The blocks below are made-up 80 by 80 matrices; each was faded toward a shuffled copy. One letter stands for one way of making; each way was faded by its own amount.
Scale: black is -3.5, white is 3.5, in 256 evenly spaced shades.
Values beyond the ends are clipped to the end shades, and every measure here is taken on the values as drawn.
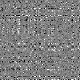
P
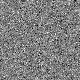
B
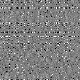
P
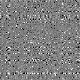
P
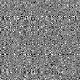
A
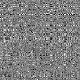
A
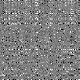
P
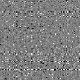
P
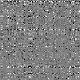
P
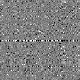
A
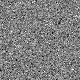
B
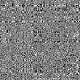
A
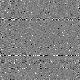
P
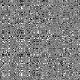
A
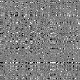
P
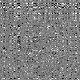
P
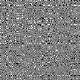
P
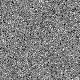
B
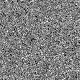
B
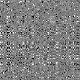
P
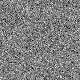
B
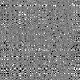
P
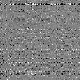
P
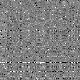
A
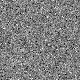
B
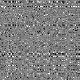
A
